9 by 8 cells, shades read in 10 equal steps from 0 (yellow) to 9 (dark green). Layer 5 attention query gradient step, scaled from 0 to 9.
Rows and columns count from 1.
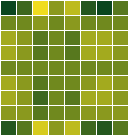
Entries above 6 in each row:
4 0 0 0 0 0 1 0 3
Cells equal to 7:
3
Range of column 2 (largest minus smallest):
3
